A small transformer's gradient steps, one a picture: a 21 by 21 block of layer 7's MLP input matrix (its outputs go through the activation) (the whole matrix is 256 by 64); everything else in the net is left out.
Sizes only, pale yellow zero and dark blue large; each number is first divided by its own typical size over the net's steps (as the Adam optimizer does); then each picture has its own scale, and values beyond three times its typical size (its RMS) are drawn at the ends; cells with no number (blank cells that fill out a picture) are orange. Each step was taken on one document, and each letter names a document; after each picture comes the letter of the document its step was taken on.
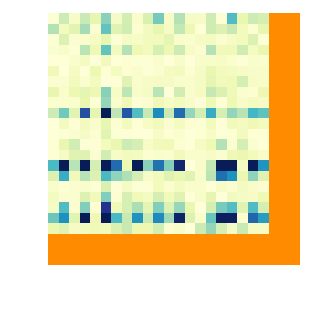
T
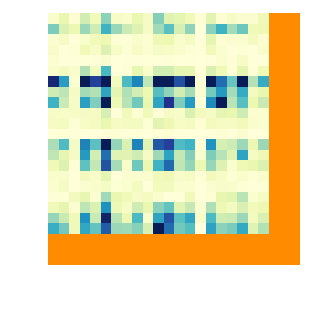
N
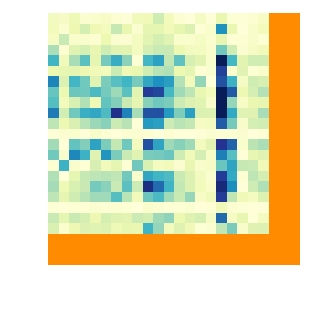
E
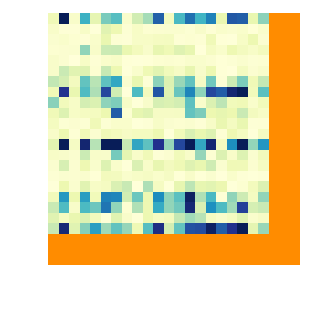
N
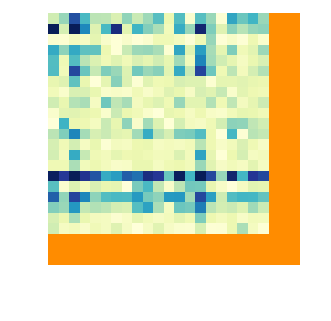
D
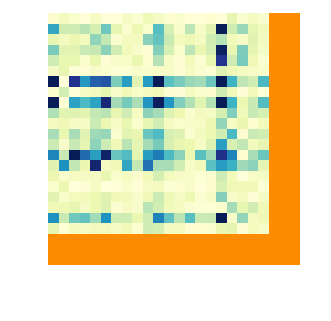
E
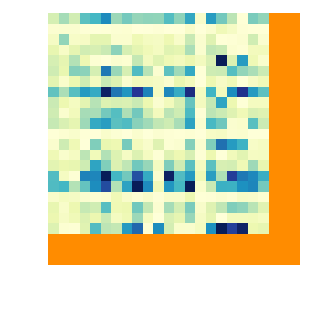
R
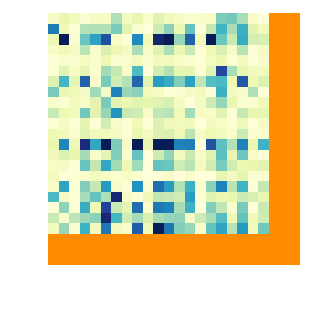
N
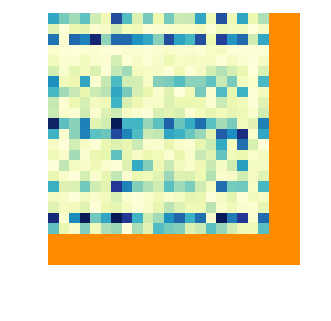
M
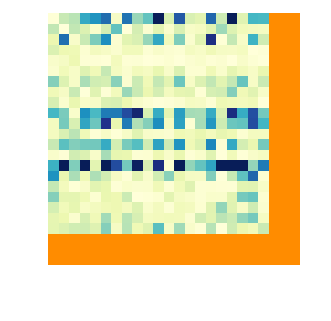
T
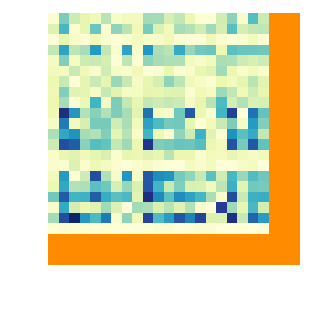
D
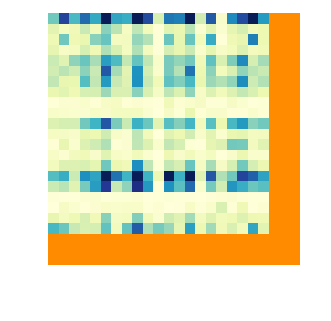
R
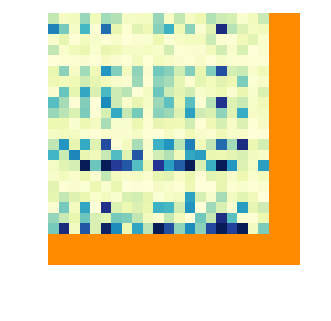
N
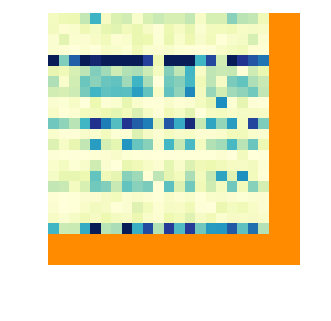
R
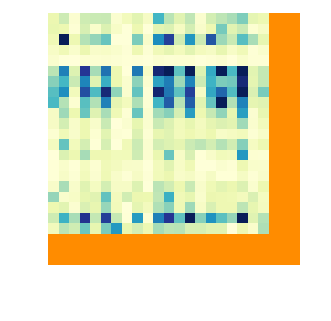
N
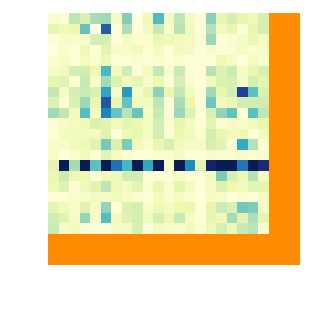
T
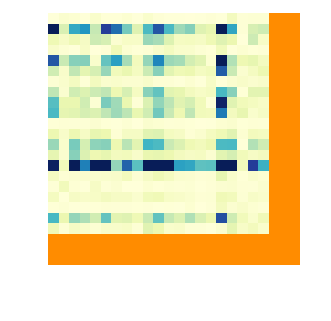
E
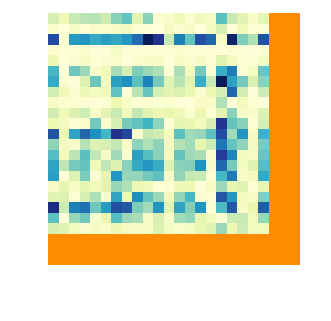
M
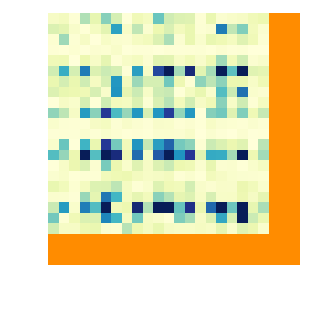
N
